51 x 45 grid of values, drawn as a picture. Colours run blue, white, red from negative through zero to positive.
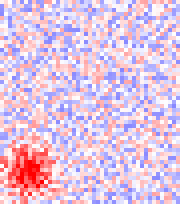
On average the colour sits 50% of the way up the scale. A single bump stands in the bottom left. No single row or column stands out from its neighbours. The halves do not mirror each other. There are no regular stripes. The ninth with the highest average is the bottom left.
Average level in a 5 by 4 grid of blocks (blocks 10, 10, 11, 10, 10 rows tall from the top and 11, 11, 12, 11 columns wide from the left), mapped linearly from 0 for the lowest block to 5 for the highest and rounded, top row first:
0000 | 0000 | 1000 | 3101 | 5100
